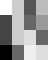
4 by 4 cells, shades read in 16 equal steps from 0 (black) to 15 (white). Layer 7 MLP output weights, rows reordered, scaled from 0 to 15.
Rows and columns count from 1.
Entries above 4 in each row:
4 3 3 3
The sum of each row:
43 31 35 33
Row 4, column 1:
0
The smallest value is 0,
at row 4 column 1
